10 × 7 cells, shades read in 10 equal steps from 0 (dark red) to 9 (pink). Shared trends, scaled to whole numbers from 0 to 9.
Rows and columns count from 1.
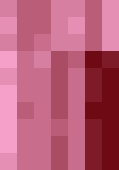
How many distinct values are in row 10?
5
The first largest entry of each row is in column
7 1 7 1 1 1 1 1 1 1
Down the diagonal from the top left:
7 5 6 4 6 1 0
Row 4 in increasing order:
0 1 4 5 6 7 9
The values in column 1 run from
7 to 9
